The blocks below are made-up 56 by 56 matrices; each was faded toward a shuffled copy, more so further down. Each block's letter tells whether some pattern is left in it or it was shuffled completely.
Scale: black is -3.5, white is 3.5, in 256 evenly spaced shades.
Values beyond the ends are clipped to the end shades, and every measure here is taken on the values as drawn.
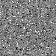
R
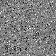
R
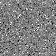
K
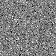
K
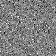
R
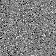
K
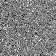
K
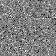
R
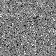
K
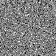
R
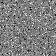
K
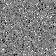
R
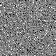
K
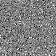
R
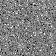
R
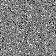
K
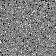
K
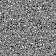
R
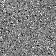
K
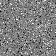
R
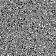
R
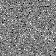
R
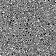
K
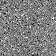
K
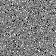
R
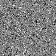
R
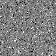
K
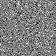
R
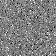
K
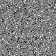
R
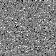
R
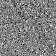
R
